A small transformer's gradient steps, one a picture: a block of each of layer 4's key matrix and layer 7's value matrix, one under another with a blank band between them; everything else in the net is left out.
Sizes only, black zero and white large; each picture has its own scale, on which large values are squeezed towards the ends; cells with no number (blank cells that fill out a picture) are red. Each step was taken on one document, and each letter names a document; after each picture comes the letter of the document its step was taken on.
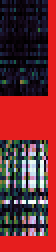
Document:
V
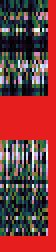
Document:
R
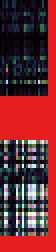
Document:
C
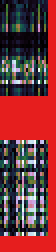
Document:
C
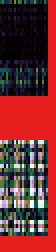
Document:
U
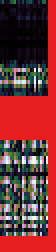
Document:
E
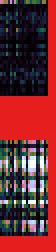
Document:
V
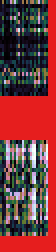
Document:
E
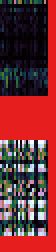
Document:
U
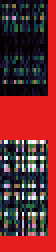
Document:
C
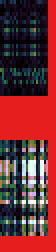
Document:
V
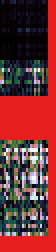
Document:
E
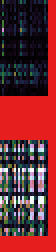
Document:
U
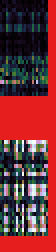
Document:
C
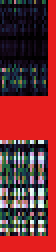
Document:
U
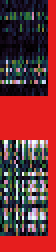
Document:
C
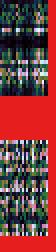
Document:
R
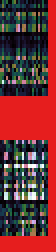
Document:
C
